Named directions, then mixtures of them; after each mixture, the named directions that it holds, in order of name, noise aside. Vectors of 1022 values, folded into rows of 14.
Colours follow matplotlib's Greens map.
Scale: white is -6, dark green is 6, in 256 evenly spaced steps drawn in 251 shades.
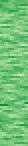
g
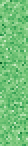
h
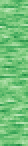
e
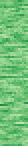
e, g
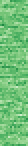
e, h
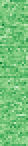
e, h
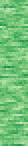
e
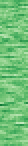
e, g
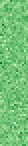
h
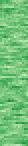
e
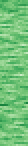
g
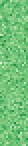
h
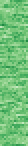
e, h
